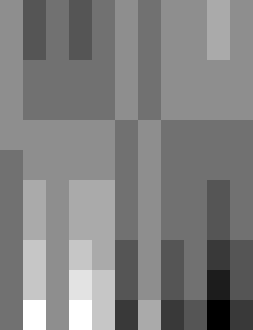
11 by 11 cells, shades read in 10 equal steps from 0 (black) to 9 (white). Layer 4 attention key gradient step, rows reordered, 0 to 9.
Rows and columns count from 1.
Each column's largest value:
5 9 5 9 7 5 6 5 5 6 5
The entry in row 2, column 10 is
6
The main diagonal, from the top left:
5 3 4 4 5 4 5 4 4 1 2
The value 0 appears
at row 11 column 10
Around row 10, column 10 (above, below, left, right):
2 0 4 3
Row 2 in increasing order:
3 3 4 4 4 5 5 5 5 5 6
